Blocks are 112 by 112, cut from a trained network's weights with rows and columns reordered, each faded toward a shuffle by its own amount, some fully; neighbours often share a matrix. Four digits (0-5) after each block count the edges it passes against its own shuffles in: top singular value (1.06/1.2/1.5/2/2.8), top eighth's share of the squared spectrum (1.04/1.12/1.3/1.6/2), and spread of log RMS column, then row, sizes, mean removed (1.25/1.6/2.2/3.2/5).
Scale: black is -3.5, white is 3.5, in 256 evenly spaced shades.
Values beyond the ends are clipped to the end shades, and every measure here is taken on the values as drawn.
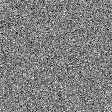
0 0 0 0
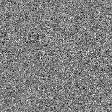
2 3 0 2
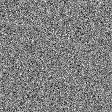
1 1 0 0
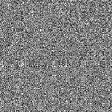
3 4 2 2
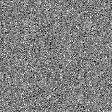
2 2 2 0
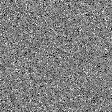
2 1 1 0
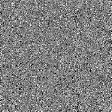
3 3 3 1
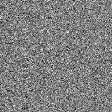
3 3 2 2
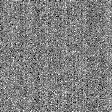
3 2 0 2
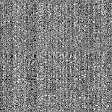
4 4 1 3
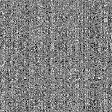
4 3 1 3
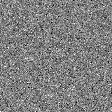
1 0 0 0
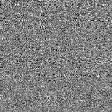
4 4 0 3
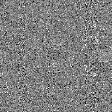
3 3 3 1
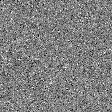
0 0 0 0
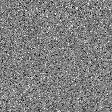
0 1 0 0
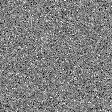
0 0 0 0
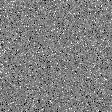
0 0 0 0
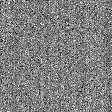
2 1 0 0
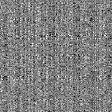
4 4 0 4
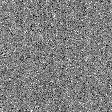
1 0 0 0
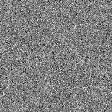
2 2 1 1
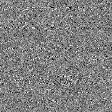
3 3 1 3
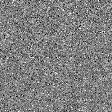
1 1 0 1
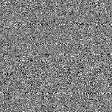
3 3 1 3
